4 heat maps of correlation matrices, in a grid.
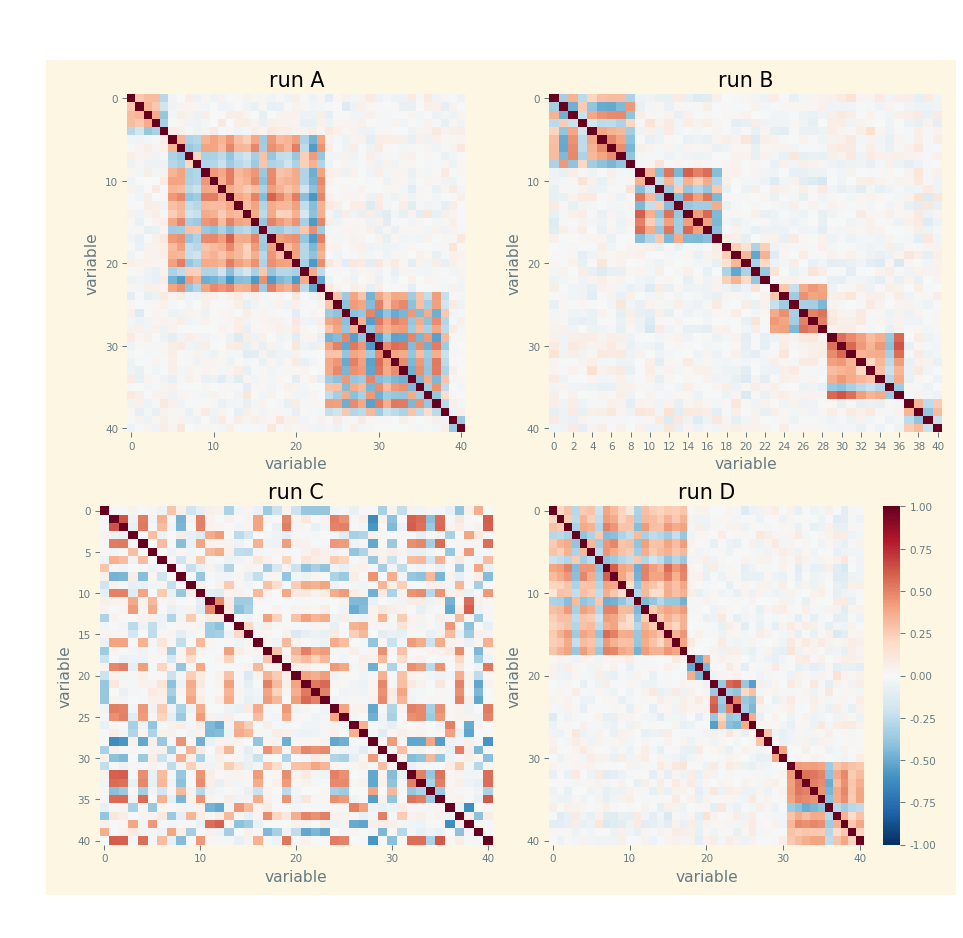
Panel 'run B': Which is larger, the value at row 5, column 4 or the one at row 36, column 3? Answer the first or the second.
the first
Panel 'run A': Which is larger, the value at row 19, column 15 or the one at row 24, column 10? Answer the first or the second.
the first
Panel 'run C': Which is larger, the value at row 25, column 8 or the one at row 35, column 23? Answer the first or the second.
the second
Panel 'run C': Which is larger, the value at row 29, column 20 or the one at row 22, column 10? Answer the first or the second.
the first
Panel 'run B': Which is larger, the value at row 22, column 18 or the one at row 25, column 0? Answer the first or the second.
the first
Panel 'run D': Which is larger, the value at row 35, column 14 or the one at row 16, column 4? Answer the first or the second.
the second
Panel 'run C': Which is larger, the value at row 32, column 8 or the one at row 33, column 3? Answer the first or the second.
the second
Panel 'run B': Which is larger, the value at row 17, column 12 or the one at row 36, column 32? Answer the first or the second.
the second
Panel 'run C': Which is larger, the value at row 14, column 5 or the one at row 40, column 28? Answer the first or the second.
the first
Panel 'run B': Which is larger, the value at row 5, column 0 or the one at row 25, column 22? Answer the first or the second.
the first
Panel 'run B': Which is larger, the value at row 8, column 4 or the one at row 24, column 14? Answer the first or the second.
the second
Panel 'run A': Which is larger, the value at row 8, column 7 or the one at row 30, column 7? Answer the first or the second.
the first
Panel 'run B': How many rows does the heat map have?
41
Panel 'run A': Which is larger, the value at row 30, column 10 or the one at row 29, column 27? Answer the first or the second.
the first
